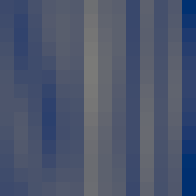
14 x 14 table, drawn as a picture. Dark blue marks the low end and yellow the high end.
On average the colour sits 30% of the way up the scale. The histogram is bell-shaped. There is no overall slope. Streaks run downward.
